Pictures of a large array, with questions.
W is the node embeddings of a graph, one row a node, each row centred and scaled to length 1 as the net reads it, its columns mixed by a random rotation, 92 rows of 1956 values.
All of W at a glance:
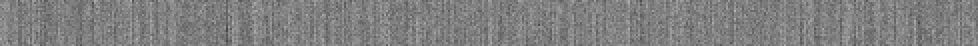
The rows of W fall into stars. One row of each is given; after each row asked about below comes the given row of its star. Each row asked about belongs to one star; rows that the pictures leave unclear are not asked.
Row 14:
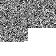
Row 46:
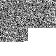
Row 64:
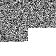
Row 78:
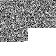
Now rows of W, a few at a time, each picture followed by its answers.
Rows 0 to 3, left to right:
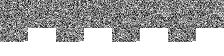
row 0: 64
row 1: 64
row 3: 46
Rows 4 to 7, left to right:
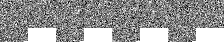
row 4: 46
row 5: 14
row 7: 14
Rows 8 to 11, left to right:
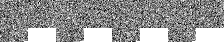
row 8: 64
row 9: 78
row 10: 46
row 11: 14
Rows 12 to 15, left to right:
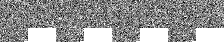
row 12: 64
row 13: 14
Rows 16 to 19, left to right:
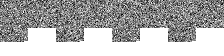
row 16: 14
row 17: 64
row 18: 64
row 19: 78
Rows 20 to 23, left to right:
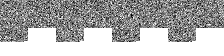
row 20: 14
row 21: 64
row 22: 14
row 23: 14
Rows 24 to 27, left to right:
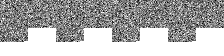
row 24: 64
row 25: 78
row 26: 64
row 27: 14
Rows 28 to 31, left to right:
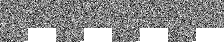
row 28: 78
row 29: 64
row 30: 78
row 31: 64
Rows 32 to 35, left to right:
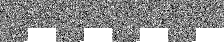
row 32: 78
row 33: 46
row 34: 14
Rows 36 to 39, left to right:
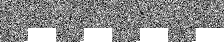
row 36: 64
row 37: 14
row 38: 46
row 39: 14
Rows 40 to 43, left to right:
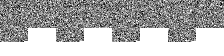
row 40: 14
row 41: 46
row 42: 46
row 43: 78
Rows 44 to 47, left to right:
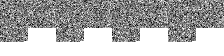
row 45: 64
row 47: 46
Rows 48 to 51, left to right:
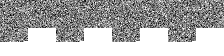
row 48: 64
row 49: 64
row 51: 46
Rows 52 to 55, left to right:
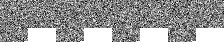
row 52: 14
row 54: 14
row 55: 46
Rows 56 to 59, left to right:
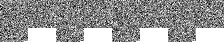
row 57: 14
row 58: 46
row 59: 46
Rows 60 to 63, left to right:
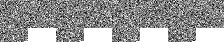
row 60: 78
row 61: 46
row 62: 64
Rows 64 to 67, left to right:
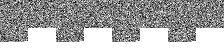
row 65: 46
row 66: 46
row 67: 46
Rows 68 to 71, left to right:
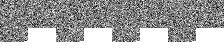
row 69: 64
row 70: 14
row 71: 46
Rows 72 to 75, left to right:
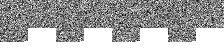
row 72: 46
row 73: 46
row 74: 46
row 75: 64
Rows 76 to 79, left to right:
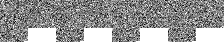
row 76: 64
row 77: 46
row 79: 46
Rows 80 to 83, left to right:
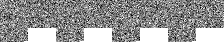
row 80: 78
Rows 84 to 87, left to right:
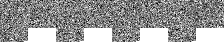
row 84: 64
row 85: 46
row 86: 14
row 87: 46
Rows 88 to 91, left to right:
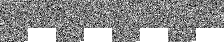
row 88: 78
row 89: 46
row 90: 64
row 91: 46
